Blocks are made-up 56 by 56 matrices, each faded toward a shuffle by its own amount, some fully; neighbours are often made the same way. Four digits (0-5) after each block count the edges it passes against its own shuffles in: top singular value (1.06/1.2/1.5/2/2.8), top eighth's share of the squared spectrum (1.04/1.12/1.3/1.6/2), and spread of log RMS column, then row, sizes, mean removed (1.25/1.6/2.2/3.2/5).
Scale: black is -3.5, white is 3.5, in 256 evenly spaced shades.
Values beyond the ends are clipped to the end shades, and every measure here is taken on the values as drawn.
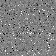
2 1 0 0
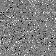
1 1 0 1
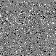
0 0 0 1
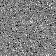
0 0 0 0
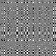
5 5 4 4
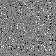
3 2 1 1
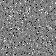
2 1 0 0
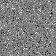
2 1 0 0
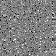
3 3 1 0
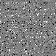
3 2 1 1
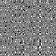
4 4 2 2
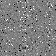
3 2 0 0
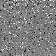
3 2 1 1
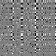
5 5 3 3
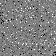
1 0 0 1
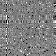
4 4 2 2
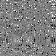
4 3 2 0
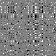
4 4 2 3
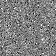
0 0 0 0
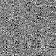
3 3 1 1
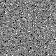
0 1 0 0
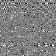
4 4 1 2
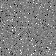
1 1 0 0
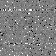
3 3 0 1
